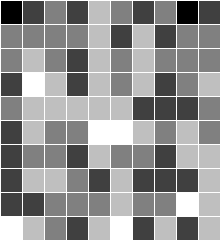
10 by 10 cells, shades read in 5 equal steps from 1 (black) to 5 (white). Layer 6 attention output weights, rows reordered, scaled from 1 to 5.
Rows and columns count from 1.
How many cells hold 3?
34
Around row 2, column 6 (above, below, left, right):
3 3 4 4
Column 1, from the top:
1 3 3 2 3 2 2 2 2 5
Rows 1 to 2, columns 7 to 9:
2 3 1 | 4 2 3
